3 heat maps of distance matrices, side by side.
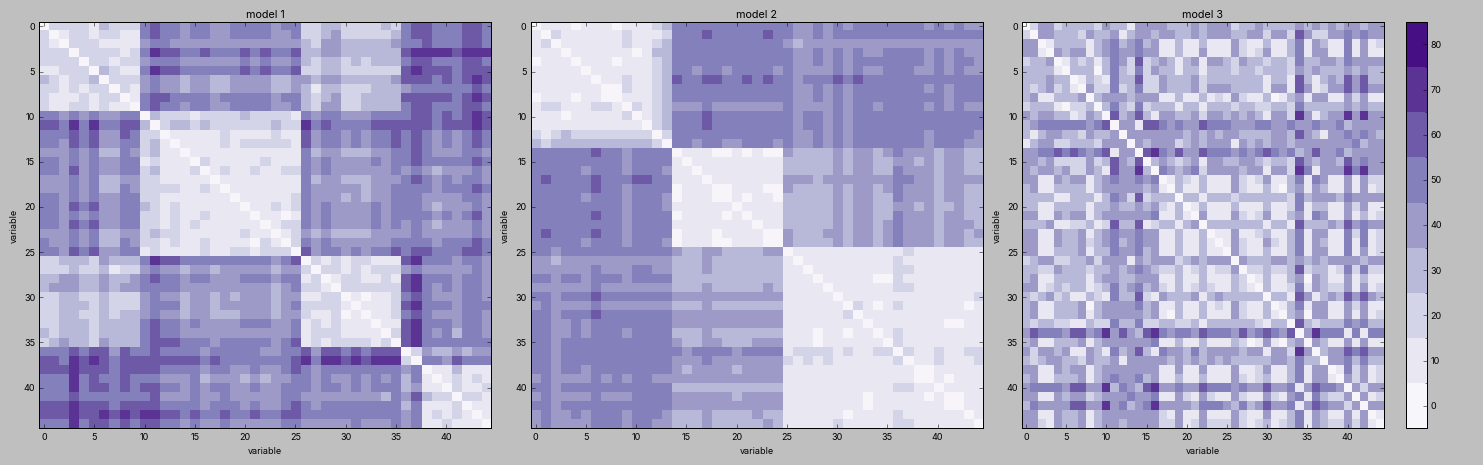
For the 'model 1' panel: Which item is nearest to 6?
2
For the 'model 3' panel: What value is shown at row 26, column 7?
30
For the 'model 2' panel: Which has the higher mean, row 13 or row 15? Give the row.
13
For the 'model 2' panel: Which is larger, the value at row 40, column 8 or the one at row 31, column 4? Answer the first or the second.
the first
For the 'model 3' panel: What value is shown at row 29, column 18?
10
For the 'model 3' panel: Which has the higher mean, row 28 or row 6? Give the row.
6
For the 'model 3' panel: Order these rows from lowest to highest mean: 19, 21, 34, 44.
21, 44, 19, 34
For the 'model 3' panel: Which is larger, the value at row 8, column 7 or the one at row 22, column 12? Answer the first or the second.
the first
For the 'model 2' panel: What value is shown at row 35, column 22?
40
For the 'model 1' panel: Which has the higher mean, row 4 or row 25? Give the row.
25
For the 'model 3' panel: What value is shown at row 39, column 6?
30
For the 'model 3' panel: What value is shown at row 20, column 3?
10
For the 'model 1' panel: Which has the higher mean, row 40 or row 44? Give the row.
40
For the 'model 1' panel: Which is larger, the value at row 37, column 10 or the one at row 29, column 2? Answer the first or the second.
the first
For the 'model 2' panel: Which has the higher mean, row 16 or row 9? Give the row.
9
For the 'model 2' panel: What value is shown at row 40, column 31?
10
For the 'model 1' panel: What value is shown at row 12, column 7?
40
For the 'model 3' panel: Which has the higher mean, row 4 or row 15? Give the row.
15
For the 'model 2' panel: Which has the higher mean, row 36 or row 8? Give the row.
8
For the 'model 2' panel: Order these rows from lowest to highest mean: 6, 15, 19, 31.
31, 19, 15, 6
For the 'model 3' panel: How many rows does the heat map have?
45
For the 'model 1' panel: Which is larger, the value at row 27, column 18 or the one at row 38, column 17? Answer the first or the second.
the second
